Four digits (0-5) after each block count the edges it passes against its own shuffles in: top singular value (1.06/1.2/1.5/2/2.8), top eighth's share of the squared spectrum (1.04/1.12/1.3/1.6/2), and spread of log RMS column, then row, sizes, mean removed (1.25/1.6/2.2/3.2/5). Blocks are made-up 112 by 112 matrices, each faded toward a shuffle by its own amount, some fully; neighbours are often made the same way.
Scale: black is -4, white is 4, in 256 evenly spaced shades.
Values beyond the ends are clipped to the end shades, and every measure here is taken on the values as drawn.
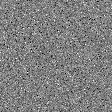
0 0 0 0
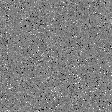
0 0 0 0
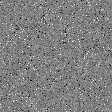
0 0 0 0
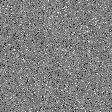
0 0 0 0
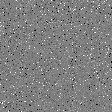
2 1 0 0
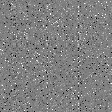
4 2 1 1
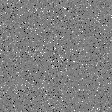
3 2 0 0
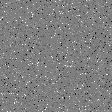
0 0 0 0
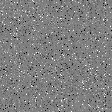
3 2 1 0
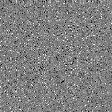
4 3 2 1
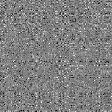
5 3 2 3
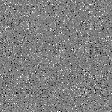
4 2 1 1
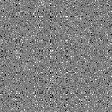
5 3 2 2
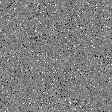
0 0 0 1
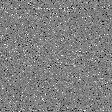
1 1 0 1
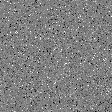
0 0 0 0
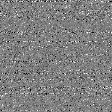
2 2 0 3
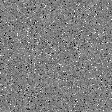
1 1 1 1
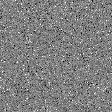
3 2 0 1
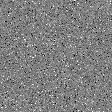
0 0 0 0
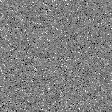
3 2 0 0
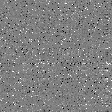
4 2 1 1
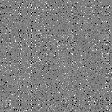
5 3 2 2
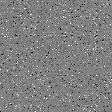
3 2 0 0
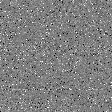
1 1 0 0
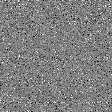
2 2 0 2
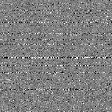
4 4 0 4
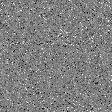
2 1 0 1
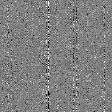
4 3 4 0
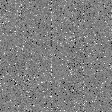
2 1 1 0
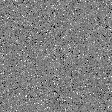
0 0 1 0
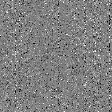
2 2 3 0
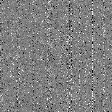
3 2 3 0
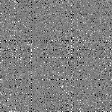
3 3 3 3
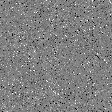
1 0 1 0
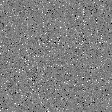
1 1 1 0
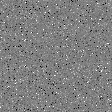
1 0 0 0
